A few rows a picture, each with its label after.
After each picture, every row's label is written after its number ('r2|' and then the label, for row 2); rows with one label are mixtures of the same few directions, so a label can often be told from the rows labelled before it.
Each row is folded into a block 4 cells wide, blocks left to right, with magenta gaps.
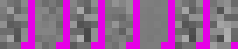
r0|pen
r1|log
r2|pen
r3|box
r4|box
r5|pen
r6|pen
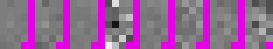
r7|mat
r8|mat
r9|box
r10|mat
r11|box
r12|log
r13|box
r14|box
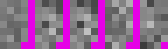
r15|pen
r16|box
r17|box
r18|log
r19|mat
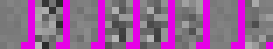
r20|log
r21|log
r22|pen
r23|pen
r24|pen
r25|box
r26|pen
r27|mat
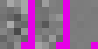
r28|box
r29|mat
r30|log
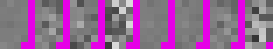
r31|mat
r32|box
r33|mat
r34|log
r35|mat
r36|mat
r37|box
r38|pen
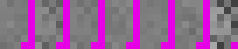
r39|mat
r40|log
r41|log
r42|log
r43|box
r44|box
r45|log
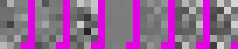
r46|mat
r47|mat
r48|box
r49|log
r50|log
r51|log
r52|log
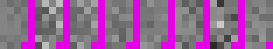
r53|log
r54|log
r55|log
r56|pen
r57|mat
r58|log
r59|mat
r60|pen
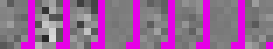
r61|mat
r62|pen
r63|box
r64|mat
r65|box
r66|box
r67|log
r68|mat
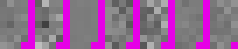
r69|mat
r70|mat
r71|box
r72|log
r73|log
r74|mat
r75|log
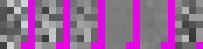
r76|log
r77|pen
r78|pen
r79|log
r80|mat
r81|pen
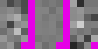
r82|box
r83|log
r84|mat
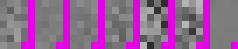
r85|pen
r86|mat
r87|box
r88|pen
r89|log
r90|box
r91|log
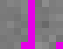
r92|box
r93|mat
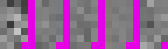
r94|box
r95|mat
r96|pen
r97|pen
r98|mat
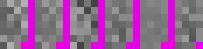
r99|log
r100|log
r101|log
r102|pen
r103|box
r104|pen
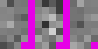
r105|mat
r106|box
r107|mat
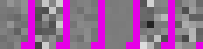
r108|box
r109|log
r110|pen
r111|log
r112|mat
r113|pen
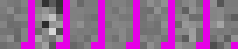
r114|pen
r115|box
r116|mat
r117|pen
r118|log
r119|pen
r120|mat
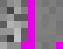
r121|pen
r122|log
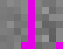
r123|box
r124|pen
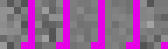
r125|log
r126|pen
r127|pen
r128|box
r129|mat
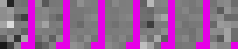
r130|mat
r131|mat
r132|mat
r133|mat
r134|mat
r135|pen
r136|pen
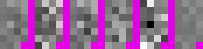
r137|box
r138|log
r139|box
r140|pen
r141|mat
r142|log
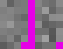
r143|mat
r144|pen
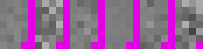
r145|pen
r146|log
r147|box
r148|log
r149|mat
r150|box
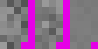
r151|log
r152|box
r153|log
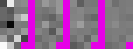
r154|mat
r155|box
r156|mat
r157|mat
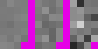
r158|mat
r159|pen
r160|mat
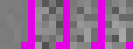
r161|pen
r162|log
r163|pen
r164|pen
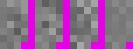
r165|box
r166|box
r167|log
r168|log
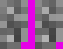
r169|pen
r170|pen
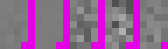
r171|pen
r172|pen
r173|pen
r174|box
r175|pen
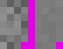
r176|log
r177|pen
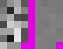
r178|pen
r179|box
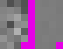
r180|box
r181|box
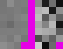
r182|mat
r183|log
